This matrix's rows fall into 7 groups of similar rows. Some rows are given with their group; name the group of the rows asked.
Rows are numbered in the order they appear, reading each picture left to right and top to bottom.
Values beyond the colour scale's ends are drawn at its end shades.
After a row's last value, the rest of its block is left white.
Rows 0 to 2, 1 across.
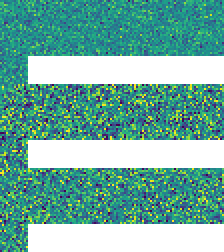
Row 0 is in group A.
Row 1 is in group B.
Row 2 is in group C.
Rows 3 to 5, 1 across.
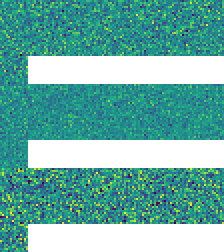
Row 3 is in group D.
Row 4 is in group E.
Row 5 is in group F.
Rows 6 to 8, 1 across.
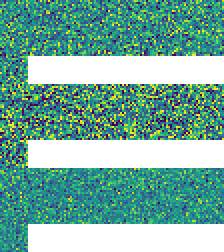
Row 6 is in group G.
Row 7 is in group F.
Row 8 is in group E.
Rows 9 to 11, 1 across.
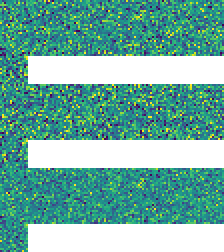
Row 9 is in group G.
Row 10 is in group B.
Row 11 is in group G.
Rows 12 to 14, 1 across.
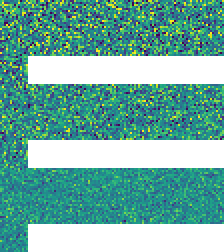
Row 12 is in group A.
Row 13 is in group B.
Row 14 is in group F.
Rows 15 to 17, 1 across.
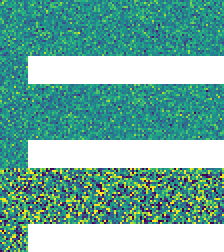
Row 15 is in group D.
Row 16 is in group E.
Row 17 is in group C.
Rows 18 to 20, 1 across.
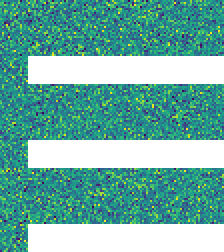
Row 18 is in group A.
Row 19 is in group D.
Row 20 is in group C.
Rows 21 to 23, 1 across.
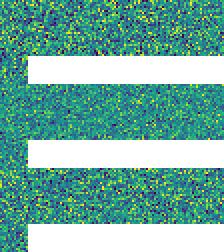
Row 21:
B
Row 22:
G
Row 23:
E
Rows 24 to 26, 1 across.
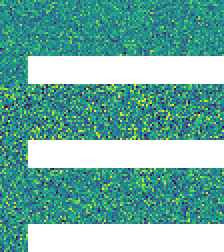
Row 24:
F
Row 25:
A
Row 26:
D
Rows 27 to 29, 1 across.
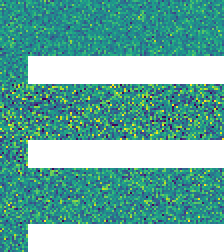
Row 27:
G
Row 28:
F
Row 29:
D
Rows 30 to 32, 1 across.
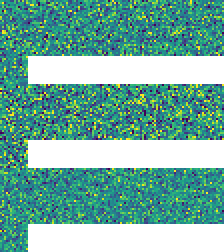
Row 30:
B
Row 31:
G
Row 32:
A
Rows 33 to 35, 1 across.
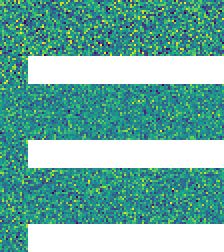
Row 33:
C
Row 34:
G
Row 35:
F
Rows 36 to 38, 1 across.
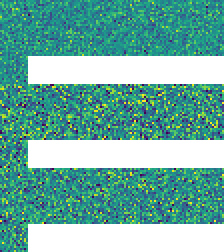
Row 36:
E
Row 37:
C
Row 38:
C
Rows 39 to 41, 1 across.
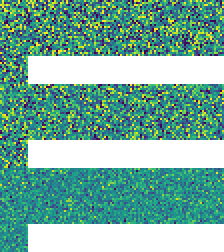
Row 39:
A
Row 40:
C
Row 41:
E
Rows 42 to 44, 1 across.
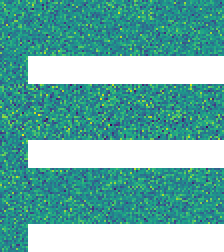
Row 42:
A
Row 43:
B
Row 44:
E
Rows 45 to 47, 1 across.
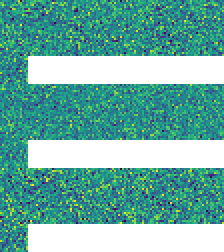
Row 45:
F
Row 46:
F
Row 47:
F
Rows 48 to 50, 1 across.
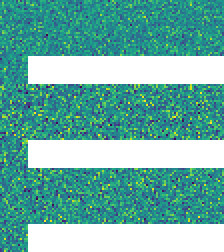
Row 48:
B
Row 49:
B
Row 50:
D
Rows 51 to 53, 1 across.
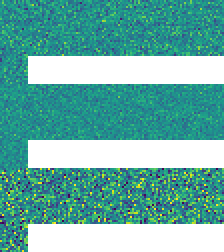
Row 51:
B
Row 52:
A
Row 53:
G
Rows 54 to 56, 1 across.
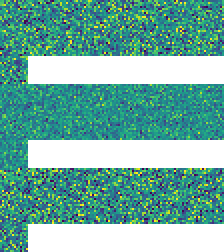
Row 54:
C
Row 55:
B
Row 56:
A
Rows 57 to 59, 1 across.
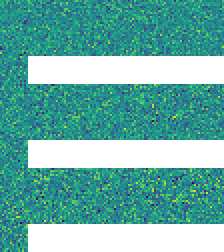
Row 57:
C
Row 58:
D
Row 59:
D
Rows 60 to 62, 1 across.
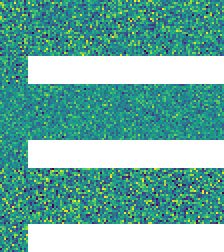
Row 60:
E
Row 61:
D
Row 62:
D
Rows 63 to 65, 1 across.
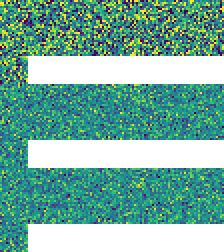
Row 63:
C
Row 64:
A
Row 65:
G
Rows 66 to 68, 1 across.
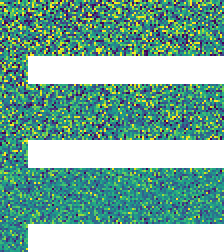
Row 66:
A
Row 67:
B
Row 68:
A
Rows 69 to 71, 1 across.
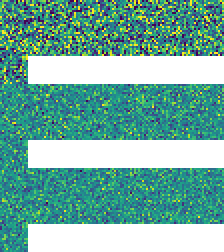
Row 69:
B
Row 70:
D
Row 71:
B
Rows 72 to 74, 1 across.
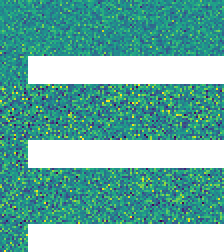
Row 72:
C
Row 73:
E
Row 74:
D
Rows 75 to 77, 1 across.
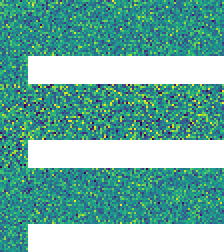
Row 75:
A
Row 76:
C
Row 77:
A
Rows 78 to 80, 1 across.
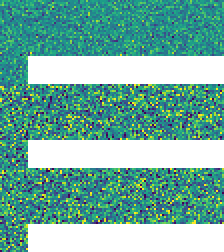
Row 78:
F
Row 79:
E
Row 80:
G
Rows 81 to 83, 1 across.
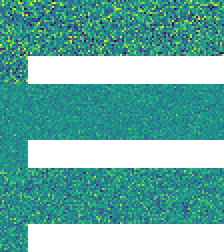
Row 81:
F
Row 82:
A
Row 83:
A
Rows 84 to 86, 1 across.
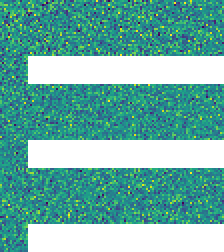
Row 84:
A
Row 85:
E
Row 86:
B
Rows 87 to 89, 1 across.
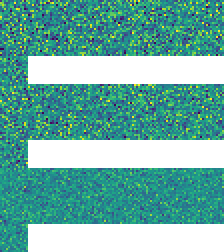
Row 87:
E
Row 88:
E
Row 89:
C
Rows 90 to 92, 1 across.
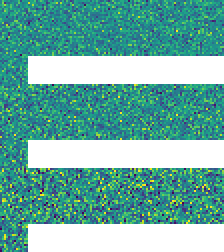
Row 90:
A
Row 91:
A
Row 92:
B
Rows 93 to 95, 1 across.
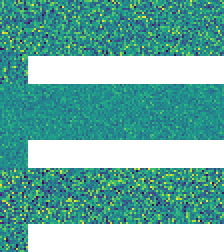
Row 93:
B
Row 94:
F
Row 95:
E
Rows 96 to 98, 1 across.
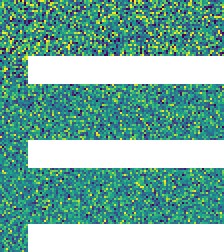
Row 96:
B
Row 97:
A
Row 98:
D
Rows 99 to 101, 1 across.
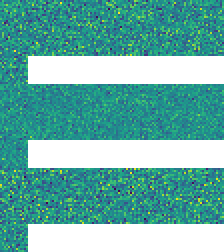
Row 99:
A
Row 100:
C
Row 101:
E
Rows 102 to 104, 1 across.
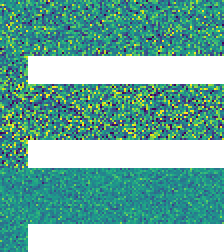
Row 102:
G
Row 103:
F
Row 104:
F
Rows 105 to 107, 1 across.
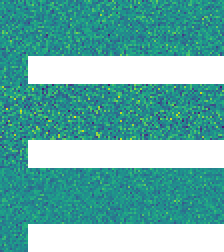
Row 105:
B
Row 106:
A
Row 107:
B
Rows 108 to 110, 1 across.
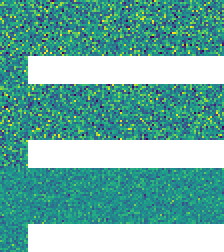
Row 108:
D
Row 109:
A
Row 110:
G
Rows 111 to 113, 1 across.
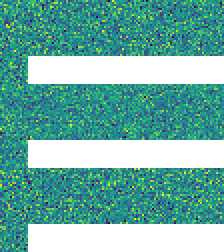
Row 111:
A
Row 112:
F
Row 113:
E
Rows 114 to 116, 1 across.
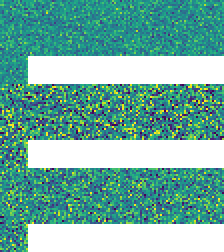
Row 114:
F
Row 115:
F
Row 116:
G
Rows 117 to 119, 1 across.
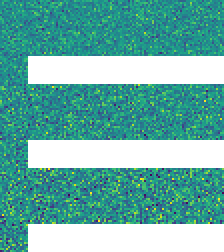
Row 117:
D
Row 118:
E
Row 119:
G
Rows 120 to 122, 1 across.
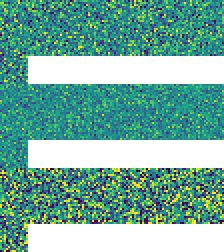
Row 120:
A
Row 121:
C
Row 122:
G
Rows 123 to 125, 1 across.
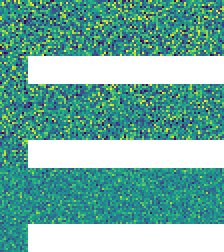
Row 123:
C
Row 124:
B
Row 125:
A
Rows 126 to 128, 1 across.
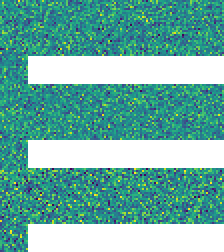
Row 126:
B
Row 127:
C
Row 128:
A
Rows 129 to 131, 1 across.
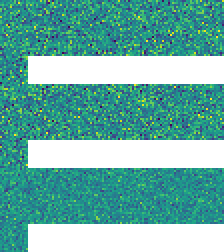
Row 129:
G
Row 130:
A
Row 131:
A
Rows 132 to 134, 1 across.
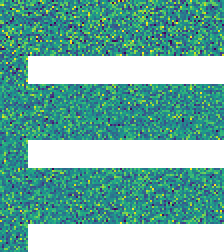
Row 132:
F
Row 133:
B
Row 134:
F
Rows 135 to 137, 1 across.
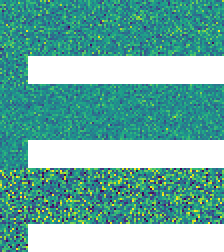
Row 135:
G
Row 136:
B
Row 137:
E
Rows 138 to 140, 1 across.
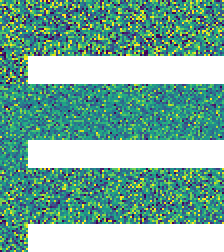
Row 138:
G
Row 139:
A
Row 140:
G
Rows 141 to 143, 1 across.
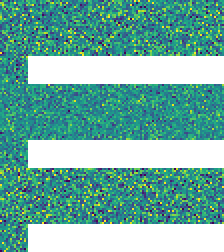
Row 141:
E
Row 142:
G
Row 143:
C
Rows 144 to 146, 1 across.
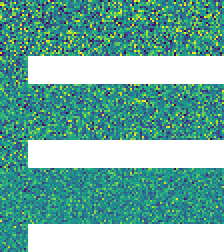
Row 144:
E
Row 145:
C
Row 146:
C
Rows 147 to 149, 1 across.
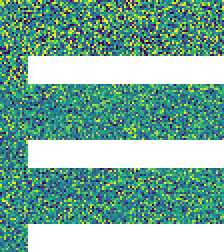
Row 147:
C
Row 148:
F
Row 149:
E
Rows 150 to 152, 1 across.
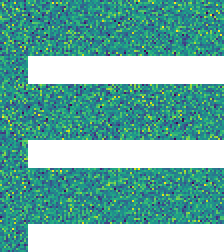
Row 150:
E
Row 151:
B
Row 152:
E
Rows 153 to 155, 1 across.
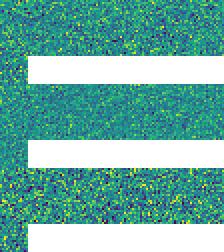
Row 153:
F
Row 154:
E
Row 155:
B
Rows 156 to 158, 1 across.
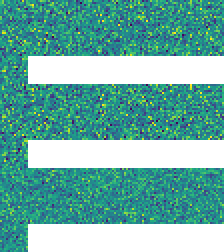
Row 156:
B
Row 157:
B
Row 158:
F
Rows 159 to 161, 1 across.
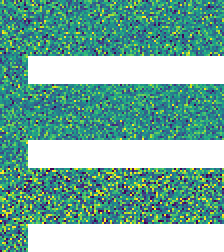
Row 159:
B
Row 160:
F
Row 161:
C
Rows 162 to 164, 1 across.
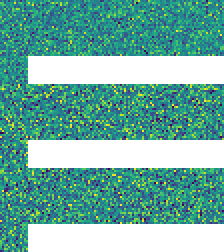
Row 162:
E
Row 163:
F
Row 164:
A
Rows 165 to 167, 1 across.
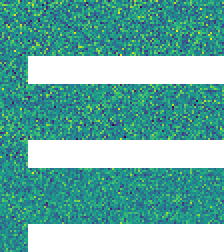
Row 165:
A
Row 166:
F
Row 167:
B
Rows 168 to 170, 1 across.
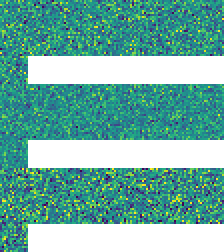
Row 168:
C
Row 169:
B
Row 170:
B
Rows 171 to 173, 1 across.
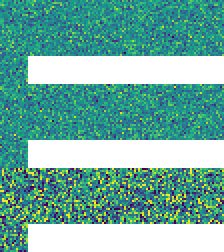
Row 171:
F
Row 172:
A
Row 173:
B
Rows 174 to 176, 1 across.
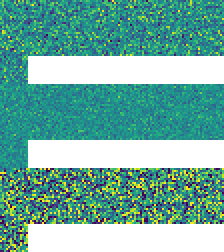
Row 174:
B
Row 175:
A
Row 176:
G
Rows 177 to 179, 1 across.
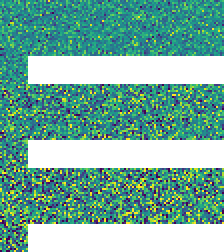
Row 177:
G
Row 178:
G
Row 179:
G
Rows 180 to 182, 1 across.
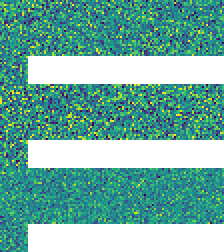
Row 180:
A
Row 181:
E
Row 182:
G
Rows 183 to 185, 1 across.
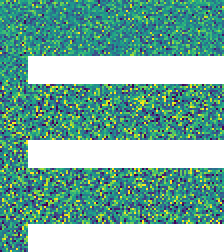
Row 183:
C
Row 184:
D
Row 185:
B
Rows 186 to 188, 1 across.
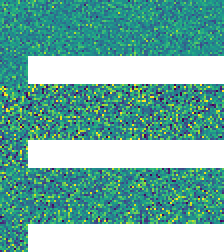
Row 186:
A
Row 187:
A
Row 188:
G
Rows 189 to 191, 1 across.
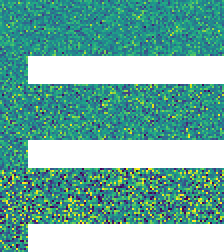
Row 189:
G
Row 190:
D
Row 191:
E
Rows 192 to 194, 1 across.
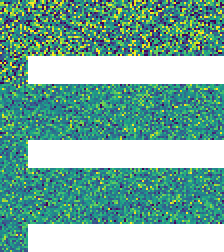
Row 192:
A
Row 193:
F
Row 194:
B
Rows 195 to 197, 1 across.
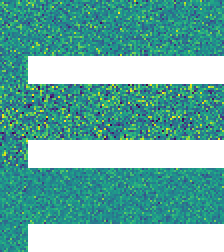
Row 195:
A
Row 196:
B
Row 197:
C
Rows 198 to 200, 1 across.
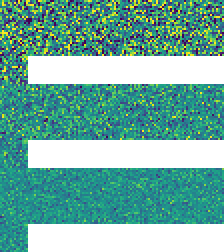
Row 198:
B
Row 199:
B
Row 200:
G
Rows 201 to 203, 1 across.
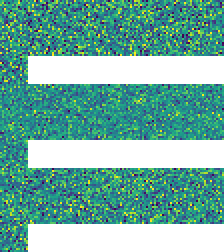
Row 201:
A
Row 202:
G
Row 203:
F
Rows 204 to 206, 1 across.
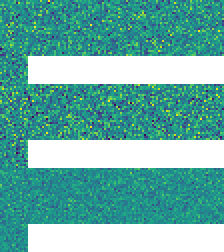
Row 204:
G
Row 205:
E
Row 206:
E
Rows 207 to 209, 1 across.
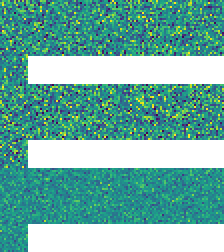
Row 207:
B
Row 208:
D
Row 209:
D
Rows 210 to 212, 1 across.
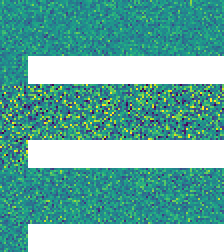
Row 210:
B
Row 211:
D
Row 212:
D
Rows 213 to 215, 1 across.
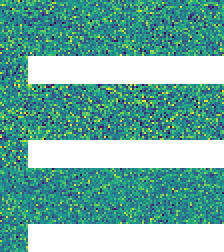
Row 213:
F
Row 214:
C
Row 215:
F
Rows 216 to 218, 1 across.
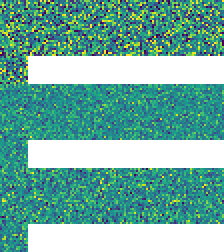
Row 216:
G
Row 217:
C
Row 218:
B
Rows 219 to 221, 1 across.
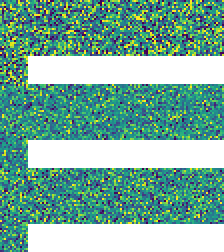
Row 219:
G
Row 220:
B
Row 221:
A
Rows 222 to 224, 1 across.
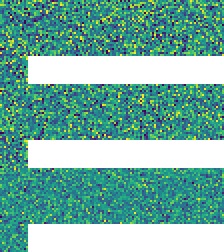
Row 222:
F
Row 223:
G
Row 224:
C
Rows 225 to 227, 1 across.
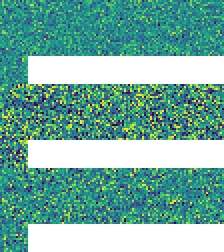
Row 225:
B
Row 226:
F
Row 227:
B
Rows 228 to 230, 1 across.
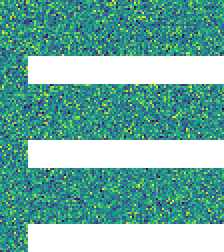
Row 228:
B
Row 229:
D
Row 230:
G
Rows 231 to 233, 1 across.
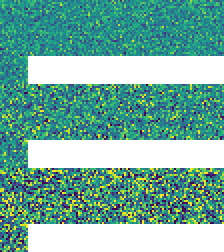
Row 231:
F
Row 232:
B
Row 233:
F
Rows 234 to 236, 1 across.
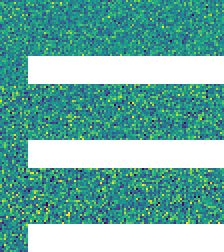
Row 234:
E
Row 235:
E
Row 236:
B
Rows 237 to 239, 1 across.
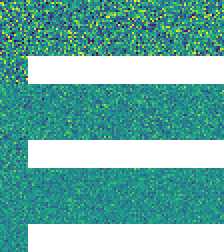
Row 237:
E
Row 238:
C
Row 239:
E
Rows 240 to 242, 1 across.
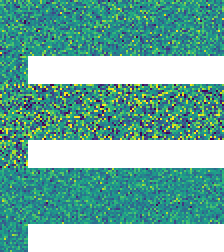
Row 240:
C
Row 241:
C
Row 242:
B
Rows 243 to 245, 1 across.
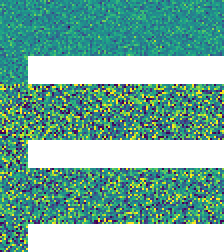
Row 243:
G
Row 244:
C
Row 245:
G
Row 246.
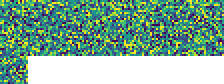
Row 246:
F
